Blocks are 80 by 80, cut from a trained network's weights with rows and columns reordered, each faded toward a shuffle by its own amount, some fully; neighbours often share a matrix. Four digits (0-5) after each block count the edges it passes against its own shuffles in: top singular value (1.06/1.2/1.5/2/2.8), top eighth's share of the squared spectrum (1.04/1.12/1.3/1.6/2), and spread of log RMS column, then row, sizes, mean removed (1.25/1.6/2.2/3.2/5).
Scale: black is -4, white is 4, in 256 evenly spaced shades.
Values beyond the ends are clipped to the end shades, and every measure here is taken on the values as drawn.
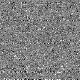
2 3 0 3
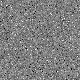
0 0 0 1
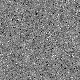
0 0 0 0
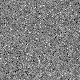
0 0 0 0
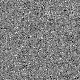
2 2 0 0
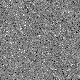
0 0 0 0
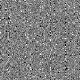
3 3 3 1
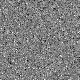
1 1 0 0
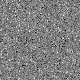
2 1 1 0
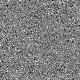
0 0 0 0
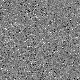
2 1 1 0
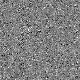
2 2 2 0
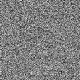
3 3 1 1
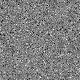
1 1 0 0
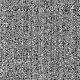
3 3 0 2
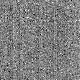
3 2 0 1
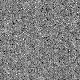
1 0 0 0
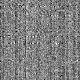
4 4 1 2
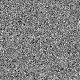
0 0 0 0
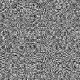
4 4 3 2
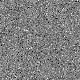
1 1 0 0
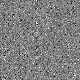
2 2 1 0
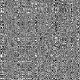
4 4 3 2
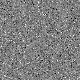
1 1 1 0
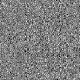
3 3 2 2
